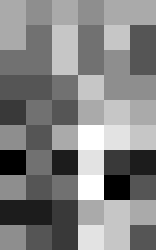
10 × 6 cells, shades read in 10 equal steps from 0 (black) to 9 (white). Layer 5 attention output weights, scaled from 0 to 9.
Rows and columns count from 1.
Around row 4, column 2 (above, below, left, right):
4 4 3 4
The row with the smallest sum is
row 7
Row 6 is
5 3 6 9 8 7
